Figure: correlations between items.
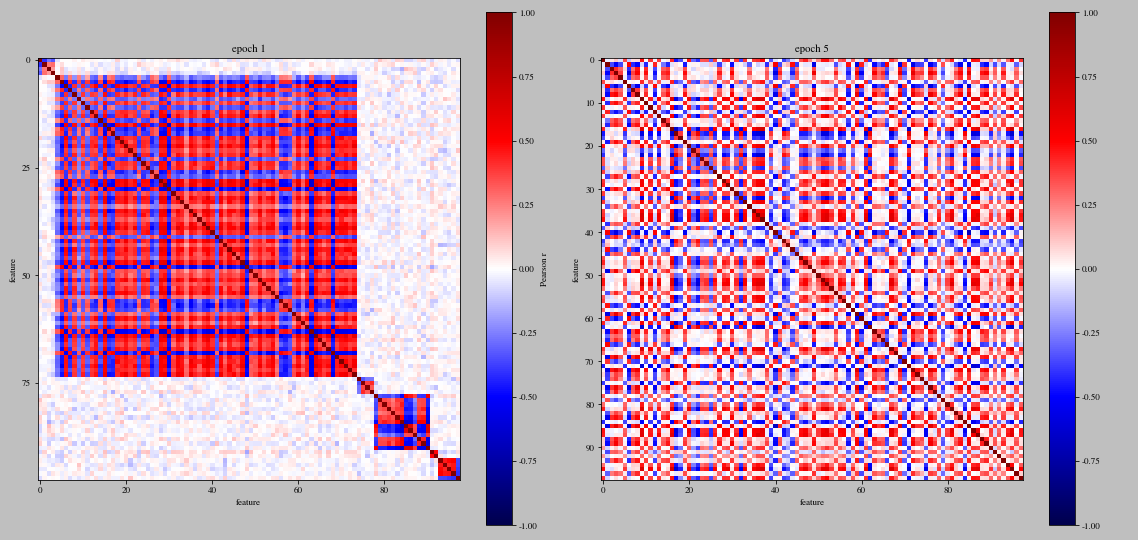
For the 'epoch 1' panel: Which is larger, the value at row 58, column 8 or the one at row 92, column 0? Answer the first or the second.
the second
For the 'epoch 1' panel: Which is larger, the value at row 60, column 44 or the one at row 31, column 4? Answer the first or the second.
the first
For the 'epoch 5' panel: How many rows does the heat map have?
98
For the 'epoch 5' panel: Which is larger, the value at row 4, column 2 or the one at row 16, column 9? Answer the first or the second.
the second
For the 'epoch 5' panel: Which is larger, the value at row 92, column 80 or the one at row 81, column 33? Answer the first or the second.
the second
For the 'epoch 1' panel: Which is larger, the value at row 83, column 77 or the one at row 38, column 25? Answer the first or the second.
the second
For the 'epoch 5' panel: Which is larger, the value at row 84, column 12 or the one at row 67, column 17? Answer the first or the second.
the first
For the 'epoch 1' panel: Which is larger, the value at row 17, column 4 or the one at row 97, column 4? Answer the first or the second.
the first
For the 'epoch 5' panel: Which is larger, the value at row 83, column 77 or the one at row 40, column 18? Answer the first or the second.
the first
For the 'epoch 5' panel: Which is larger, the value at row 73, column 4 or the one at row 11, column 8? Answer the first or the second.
the first
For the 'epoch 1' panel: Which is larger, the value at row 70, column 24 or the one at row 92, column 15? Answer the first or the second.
the first
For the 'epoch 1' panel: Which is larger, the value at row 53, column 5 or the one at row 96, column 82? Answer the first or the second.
the second
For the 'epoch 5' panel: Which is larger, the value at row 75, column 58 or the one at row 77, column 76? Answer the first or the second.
the second
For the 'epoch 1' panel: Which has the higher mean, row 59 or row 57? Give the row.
59
